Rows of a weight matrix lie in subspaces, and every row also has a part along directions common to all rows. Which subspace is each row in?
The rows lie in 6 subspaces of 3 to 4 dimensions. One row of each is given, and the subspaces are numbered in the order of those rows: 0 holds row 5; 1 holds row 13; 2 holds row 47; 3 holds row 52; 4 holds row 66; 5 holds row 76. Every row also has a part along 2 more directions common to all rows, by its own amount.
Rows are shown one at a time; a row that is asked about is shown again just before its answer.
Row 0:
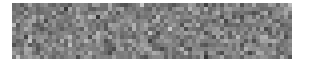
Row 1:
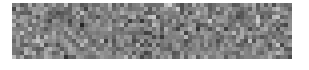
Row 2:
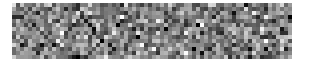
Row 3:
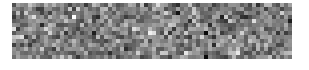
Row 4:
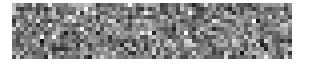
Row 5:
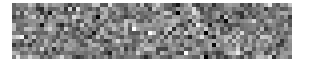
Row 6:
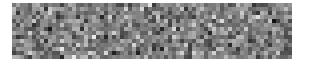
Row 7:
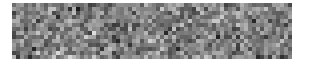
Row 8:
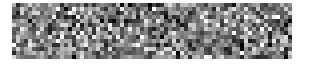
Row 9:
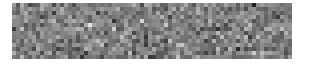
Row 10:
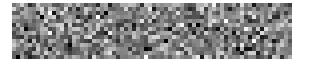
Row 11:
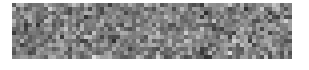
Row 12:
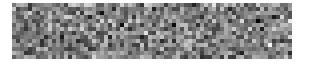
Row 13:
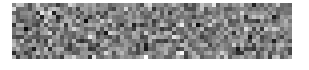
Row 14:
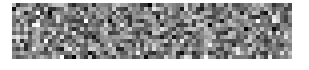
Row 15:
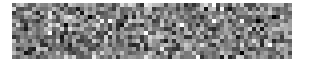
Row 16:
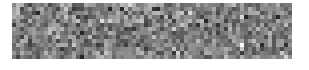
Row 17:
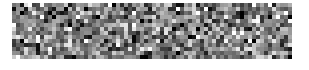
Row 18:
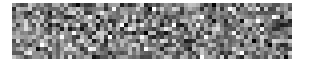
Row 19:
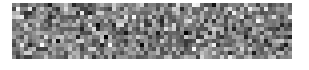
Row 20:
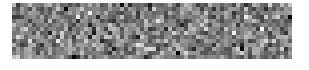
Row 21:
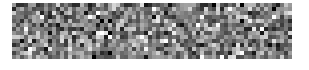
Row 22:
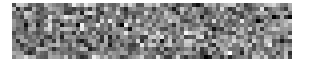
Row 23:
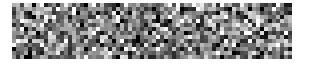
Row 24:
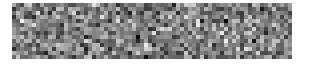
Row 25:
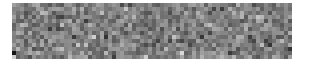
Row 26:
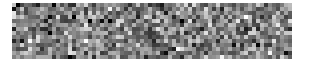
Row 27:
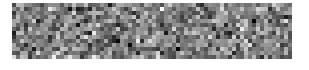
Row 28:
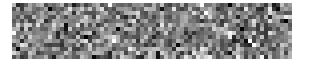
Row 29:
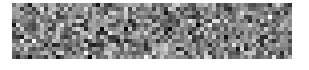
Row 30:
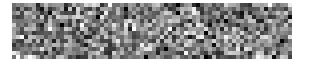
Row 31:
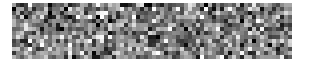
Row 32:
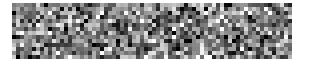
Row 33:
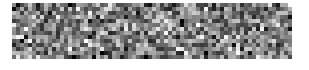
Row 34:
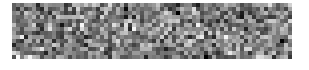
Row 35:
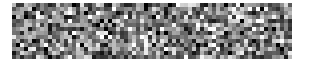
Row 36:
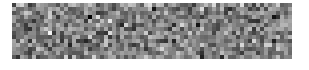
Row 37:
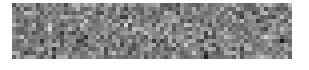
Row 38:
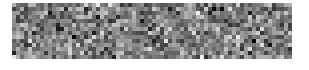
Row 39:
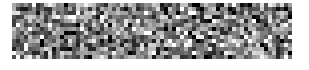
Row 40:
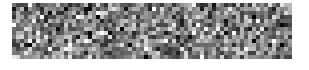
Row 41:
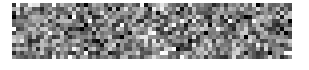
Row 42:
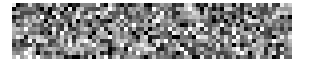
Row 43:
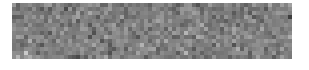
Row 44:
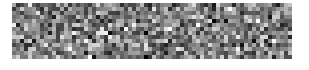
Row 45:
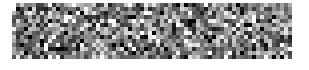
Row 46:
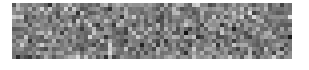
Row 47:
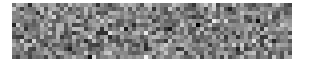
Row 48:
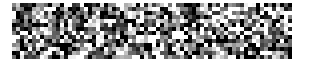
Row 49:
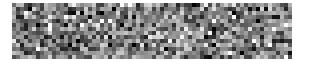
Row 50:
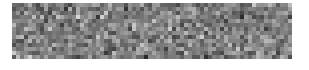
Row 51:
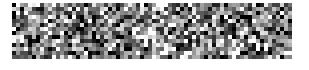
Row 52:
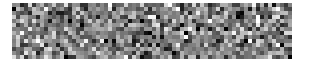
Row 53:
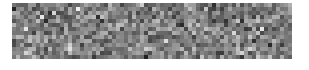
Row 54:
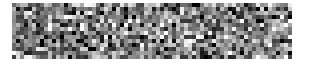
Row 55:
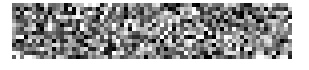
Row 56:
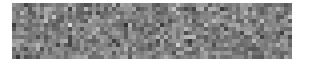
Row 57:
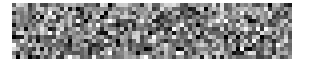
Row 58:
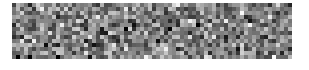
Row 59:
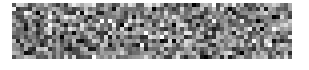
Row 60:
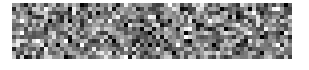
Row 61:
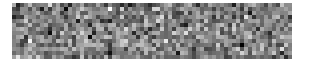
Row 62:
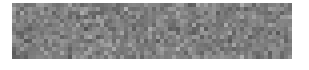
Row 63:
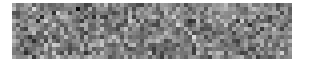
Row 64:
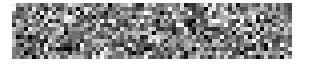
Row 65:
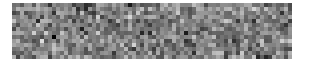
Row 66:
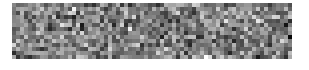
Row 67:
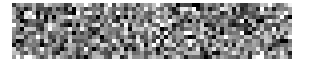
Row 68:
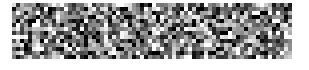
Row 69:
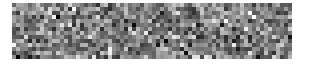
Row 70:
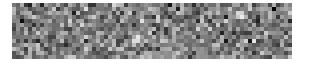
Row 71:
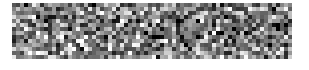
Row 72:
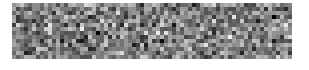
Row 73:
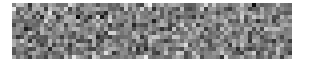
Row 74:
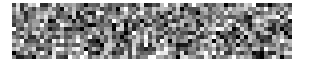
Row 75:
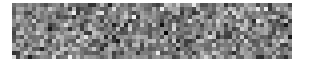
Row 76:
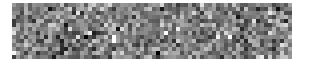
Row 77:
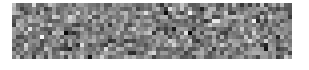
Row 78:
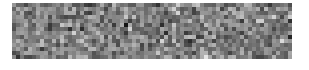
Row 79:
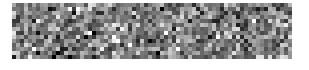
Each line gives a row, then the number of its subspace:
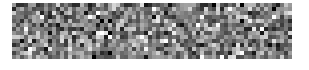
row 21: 3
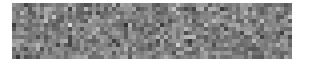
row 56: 3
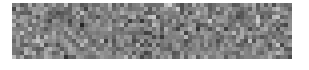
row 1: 3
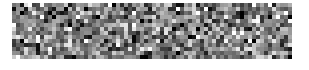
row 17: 3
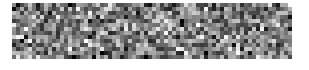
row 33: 0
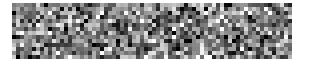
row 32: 5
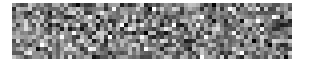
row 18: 0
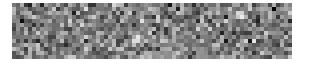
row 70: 3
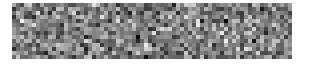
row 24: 3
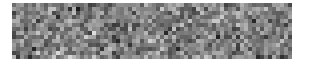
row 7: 5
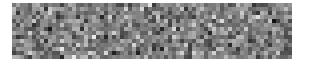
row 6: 1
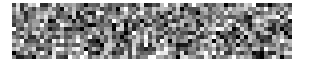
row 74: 0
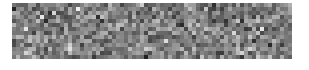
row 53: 2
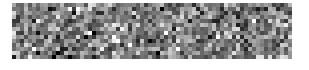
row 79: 5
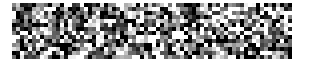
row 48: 3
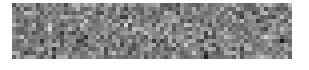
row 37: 4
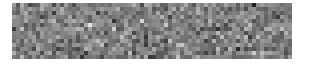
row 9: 0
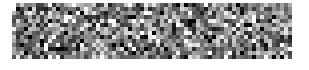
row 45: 2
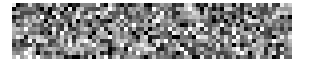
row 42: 4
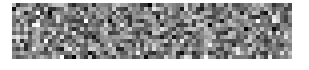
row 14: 1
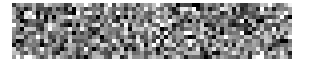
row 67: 3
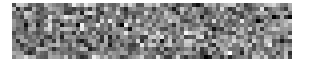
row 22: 5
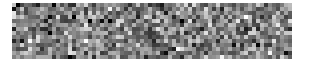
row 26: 0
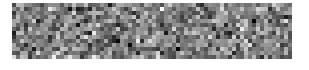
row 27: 5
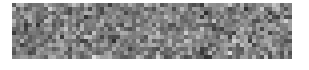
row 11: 5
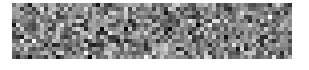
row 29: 2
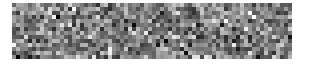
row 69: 4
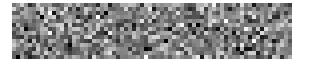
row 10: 0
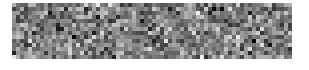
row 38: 1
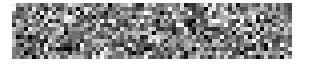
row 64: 2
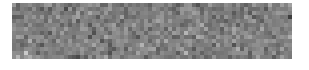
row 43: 4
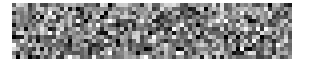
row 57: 5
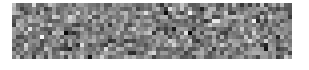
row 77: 2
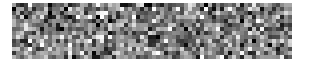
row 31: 1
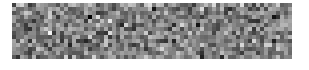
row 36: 2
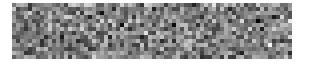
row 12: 0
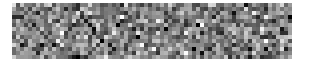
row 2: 4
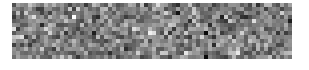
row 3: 0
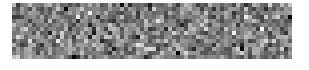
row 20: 4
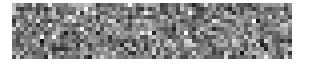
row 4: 2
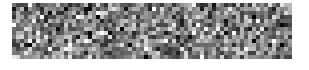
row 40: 5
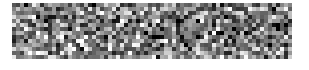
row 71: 3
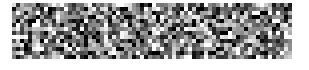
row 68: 1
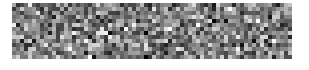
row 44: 2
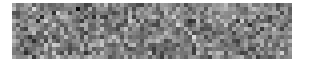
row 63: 2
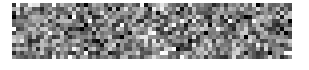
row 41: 0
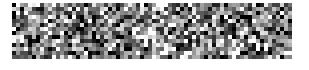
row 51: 0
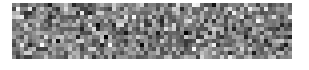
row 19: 4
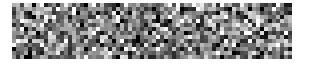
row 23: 3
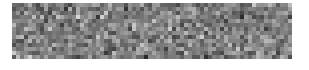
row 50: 1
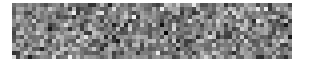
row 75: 5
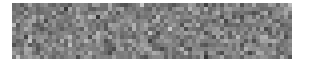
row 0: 1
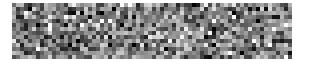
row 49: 3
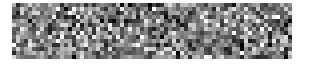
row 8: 4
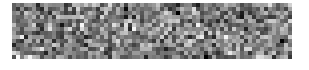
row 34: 4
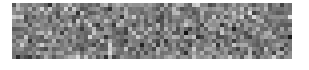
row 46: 4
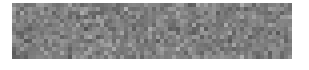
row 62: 5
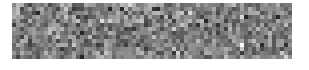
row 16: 4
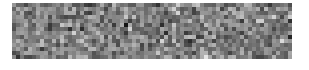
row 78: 3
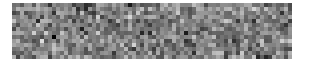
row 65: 2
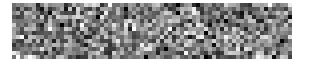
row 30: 0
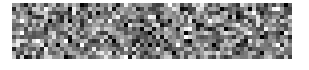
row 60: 3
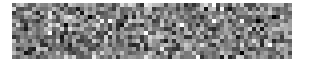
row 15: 5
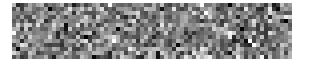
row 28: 5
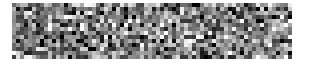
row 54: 0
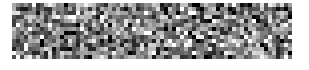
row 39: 2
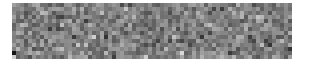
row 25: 1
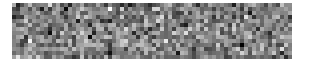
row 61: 4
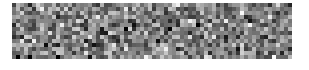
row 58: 2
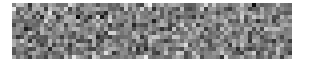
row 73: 1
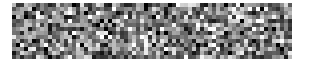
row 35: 3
